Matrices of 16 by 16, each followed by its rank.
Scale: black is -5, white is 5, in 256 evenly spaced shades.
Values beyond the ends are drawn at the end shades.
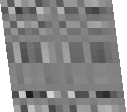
one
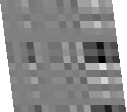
one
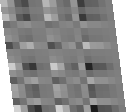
one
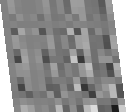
two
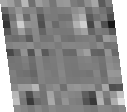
two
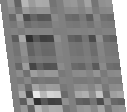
one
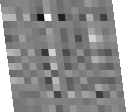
two
